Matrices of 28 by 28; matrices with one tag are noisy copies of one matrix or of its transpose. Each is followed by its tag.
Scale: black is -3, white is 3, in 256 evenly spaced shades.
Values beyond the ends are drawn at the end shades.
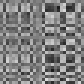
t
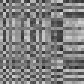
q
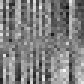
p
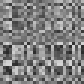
t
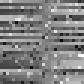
p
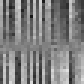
p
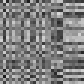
q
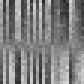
p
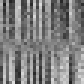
p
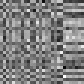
q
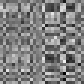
t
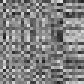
q
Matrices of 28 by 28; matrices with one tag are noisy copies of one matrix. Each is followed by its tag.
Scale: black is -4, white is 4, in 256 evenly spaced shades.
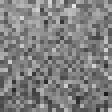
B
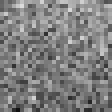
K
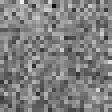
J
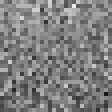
B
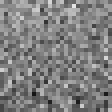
B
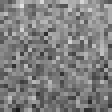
K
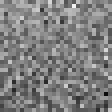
B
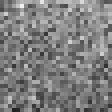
K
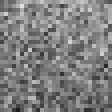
K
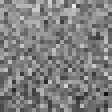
B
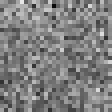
J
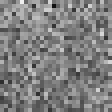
J
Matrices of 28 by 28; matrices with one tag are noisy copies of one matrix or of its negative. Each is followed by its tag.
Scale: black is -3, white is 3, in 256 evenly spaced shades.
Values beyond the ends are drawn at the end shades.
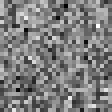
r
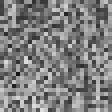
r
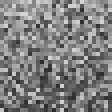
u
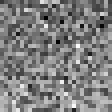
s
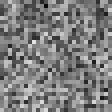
r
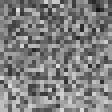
s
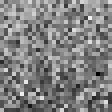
u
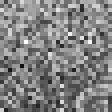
u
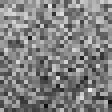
u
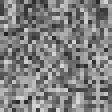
r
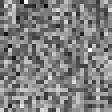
r
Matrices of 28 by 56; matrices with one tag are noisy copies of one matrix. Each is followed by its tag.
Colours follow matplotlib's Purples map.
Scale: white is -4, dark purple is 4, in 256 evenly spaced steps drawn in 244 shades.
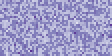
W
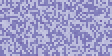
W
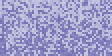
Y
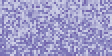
Y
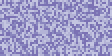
W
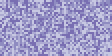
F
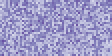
F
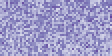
F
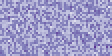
W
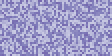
W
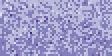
Y
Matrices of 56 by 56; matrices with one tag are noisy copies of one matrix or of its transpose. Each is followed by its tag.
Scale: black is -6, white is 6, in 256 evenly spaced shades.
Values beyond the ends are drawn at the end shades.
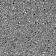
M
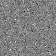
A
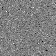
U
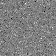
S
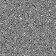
A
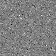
A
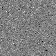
U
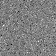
S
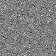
A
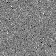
U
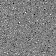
M
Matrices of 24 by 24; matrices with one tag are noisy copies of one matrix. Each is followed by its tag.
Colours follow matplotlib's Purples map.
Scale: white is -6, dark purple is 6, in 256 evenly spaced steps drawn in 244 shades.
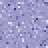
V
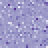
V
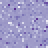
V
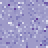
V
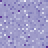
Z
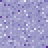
Z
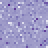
V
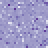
V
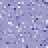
V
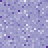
Z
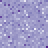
Z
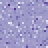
V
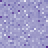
Z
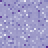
Z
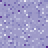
Z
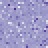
V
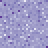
Z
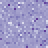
V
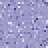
V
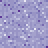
Z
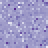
V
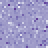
V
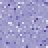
V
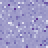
V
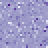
V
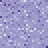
Z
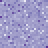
Z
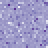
V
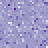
V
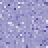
V
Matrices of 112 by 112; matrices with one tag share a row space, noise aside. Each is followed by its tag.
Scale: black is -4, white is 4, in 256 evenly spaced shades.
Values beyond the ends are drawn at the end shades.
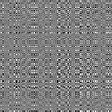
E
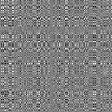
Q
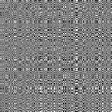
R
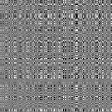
R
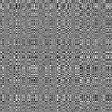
E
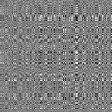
R
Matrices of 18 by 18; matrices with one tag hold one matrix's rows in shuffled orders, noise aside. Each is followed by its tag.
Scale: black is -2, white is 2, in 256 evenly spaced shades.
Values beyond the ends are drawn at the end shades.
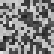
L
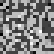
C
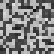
C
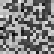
L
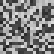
C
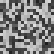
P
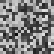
L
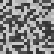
C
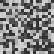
L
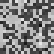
L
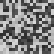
L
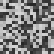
L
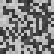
L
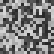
L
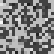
L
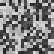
L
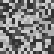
P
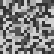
C
